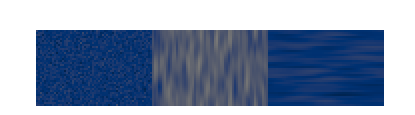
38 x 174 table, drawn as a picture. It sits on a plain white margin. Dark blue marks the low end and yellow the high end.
It is made of 1 by 3 panels. Panel 1,1: very low, fine-grained, faint in contrast. Panel 1,2: low, streaked downward. Panel 1,3: very low, streaked across, faint in contrast.
